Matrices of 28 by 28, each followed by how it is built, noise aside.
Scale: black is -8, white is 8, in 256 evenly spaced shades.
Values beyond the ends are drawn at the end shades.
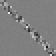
banded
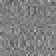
low rank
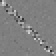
banded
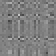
low rank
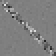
banded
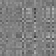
low rank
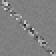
banded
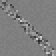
banded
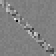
banded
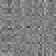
low rank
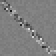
banded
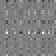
low rank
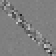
banded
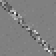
banded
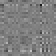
low rank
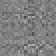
low rank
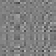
low rank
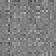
low rank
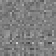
low rank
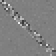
banded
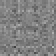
low rank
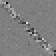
banded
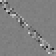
banded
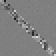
banded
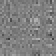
low rank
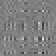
low rank
